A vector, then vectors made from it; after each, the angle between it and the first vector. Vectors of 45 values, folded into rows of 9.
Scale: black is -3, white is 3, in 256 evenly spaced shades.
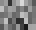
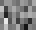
partly aligned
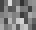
nearly opposite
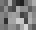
nearly opposite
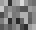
nearly parallel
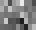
nearly parallel
